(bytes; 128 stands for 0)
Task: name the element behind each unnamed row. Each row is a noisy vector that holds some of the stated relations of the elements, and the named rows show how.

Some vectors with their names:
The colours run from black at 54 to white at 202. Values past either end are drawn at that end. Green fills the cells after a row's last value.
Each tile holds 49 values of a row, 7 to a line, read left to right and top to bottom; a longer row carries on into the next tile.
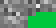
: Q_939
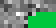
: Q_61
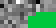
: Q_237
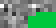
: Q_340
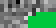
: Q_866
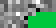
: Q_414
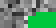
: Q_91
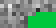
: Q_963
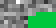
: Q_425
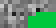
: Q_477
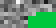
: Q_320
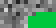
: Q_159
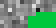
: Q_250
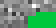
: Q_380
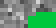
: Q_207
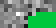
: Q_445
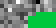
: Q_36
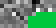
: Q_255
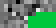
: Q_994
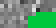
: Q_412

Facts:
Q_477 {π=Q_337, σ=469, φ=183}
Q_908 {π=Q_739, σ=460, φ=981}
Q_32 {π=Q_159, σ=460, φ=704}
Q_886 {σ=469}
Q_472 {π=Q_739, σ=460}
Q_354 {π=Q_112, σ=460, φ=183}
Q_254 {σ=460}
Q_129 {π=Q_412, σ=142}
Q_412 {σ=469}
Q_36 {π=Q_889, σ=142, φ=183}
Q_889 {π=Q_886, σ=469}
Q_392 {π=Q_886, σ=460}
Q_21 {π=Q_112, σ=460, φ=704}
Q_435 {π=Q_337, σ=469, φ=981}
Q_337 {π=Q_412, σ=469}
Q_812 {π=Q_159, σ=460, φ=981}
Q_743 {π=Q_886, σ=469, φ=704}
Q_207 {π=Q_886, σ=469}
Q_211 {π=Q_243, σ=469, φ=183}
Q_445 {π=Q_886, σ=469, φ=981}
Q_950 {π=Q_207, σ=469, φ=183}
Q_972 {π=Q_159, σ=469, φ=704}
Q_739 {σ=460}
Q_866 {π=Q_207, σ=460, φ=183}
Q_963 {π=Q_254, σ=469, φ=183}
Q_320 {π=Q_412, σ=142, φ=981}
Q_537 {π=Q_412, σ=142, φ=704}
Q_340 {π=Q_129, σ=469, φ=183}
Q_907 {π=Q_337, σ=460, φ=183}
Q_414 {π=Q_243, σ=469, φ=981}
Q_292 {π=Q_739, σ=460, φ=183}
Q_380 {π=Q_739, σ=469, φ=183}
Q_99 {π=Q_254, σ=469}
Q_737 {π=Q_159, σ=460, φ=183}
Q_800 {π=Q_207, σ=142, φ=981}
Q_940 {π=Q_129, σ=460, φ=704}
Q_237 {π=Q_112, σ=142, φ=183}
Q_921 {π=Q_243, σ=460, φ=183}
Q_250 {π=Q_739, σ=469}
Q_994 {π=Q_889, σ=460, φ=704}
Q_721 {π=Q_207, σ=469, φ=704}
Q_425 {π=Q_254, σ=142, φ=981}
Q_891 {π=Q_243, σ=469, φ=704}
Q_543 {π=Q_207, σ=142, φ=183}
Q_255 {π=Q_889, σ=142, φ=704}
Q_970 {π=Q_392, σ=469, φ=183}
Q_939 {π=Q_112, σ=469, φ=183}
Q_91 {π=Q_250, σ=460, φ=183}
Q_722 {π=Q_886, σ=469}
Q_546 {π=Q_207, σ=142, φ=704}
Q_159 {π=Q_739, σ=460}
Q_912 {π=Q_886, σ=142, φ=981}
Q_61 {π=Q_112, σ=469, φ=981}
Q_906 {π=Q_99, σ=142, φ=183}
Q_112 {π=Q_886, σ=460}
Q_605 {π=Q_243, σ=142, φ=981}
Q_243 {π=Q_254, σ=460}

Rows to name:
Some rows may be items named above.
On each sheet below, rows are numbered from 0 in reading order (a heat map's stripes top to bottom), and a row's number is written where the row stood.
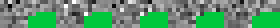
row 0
Q_812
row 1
Q_906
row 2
Q_543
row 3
Q_921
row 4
Q_737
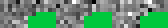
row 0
Q_354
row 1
Q_237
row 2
Q_414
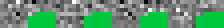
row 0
Q_129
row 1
Q_605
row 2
Q_537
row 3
Q_950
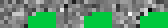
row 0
Q_721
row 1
Q_392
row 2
Q_435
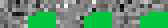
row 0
Q_907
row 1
Q_99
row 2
Q_908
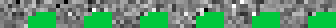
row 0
Q_737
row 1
Q_546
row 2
Q_972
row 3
Q_435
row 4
Q_906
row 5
Q_743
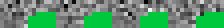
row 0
Q_737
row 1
Q_812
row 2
Q_537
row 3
Q_921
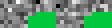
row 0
Q_36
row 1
Q_800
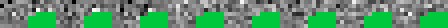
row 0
Q_546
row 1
Q_32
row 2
Q_21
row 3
Q_211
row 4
Q_320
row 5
Q_292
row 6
Q_912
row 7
Q_970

